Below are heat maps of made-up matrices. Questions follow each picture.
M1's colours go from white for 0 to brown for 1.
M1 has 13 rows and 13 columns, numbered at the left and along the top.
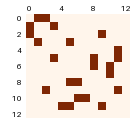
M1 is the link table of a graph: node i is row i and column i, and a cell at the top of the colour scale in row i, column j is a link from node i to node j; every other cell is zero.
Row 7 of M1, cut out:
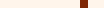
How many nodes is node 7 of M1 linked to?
1
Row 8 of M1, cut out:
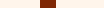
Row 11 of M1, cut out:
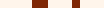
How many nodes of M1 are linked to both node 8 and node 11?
1
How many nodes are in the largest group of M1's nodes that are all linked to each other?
2
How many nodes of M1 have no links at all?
1
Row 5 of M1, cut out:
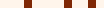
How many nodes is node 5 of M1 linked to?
3
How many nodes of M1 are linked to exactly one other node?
2
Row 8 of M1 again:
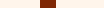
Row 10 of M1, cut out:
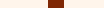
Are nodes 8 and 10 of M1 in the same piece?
yes
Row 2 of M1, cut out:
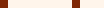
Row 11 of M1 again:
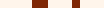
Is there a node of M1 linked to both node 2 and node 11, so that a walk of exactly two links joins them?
yes
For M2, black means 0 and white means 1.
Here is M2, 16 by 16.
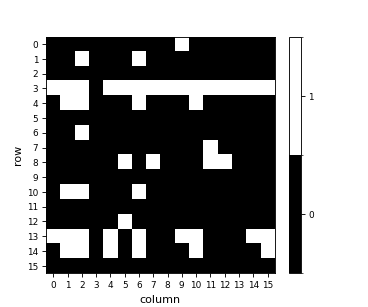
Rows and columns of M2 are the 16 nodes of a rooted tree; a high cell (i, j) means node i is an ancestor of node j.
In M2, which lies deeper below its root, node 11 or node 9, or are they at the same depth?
the same depth
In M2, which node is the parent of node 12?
8
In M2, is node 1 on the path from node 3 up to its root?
no
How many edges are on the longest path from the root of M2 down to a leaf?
7
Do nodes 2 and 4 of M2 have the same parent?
no
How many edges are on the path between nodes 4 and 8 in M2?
4
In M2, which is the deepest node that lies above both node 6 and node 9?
13
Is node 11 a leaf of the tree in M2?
yes
